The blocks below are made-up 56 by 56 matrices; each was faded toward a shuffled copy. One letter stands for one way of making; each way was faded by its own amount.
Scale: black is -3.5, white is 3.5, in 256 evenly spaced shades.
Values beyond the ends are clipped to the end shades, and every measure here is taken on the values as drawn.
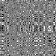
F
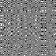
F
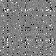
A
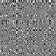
F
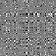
F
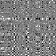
F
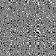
A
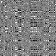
F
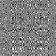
F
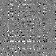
A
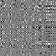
F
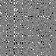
A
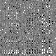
A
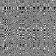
F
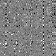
A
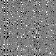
A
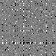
A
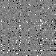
A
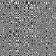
F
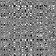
F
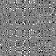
F
